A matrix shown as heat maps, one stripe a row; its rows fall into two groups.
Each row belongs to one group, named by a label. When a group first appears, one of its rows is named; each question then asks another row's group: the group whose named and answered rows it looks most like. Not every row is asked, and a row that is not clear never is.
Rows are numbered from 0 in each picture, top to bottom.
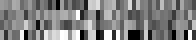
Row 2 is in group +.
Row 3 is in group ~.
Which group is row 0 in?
+
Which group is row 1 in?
~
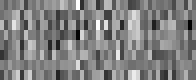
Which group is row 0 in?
~
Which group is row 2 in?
+
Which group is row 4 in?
+
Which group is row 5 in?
+
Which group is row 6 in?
~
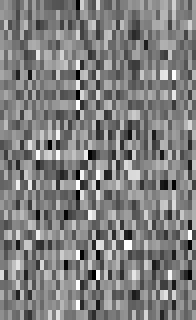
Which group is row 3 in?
~
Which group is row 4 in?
+
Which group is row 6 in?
~
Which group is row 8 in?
~
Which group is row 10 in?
~
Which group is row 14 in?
+
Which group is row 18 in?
~
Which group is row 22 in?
+
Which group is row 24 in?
+
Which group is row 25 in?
~
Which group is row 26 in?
+
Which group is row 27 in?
+
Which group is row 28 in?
~
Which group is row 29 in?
~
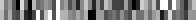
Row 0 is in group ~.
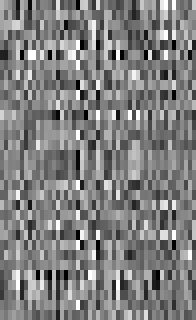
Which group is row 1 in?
~
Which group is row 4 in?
~
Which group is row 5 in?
+
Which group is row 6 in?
~
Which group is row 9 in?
~
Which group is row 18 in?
~
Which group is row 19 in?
+
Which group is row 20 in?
~
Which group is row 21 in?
~
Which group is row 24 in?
~
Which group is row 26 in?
~
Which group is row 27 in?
+
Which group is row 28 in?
+
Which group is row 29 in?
+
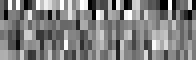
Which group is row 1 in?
+
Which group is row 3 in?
+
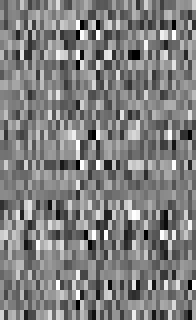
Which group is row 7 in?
+
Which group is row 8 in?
+
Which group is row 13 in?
+
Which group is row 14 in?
~
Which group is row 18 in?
~
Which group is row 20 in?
+
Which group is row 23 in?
+
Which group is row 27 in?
~
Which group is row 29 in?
~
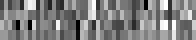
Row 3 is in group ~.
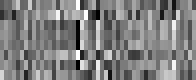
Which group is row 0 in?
~
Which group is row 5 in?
~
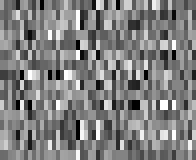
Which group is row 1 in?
~
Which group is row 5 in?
~
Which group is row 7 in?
+
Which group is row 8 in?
~
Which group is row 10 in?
~
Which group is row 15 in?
~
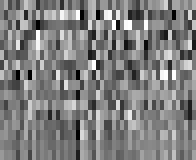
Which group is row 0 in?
+
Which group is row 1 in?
~
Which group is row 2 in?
+
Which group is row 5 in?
+
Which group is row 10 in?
+
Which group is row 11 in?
+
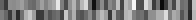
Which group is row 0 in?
+
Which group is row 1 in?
+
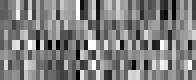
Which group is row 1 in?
~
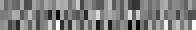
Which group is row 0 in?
~
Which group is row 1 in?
+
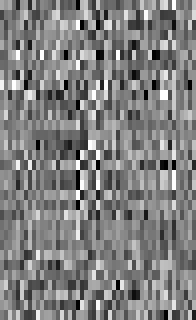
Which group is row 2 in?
~
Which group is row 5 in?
+
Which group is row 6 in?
~
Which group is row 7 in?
~
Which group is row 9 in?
+
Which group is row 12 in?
~
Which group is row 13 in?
+
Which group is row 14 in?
+
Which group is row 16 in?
~
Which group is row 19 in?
~
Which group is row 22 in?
~
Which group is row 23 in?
~
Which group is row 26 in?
+
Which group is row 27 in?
+
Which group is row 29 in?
~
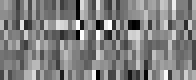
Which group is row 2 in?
~
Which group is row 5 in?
+
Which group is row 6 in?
+
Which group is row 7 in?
+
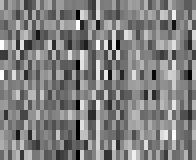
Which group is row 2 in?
~
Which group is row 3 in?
+
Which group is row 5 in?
+
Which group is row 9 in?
+
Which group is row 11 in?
+
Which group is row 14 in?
+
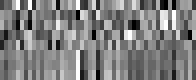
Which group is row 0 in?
~
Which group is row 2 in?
~
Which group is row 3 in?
+
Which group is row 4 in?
+
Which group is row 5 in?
~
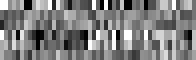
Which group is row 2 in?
+
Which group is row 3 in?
+
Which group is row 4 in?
+
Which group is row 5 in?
~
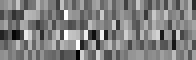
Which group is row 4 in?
~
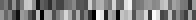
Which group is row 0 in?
+
